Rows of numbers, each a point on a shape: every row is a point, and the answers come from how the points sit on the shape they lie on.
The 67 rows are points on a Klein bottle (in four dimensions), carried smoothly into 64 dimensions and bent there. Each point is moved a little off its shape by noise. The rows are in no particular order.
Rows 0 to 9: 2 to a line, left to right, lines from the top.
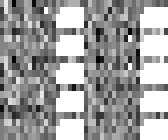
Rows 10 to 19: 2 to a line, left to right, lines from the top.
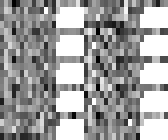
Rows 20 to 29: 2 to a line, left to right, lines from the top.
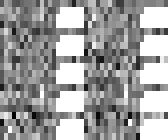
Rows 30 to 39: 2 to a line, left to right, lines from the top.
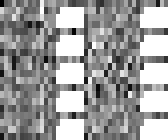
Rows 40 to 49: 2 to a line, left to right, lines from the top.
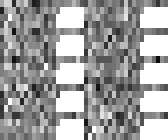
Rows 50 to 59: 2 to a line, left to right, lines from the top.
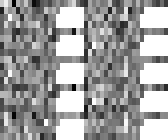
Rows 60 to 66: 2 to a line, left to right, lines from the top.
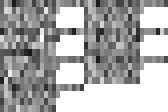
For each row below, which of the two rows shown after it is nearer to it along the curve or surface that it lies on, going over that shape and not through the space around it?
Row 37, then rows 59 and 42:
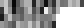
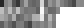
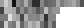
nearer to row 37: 42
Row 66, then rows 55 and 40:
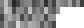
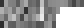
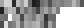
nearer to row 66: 40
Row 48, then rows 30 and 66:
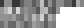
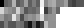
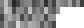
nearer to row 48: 66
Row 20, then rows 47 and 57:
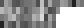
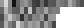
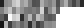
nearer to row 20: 57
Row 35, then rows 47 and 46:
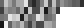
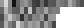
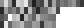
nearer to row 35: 46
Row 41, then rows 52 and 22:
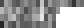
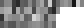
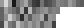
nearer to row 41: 52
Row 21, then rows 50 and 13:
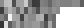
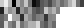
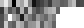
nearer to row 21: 50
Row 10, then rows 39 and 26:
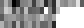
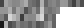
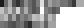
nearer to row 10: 26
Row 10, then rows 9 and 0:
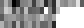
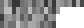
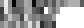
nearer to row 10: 0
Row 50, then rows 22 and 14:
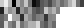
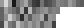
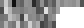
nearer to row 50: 14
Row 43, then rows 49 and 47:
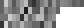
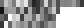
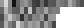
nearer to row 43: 47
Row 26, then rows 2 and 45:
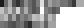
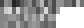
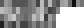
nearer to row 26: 2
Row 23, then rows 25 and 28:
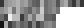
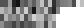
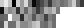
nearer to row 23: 28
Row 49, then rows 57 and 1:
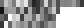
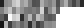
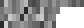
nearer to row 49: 57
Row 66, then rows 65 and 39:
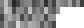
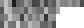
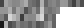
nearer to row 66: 65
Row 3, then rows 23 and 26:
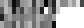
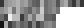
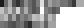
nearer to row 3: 26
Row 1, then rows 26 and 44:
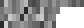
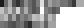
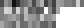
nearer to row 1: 26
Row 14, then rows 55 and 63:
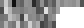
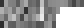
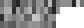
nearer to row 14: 63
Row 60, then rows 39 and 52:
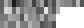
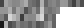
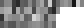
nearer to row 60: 52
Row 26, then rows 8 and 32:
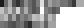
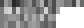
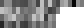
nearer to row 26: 8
